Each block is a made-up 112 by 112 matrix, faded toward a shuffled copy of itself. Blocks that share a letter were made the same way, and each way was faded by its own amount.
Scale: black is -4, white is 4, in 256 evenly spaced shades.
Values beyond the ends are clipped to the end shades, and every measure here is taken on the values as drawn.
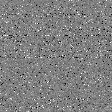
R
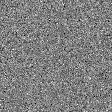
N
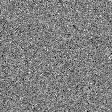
N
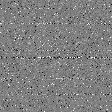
R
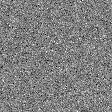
N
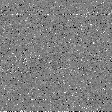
R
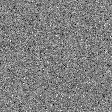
N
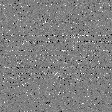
R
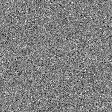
N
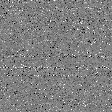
R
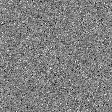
N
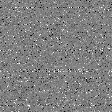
R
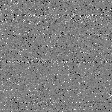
R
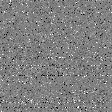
R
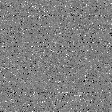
R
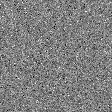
N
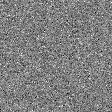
N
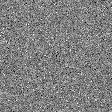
N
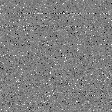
R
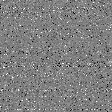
R
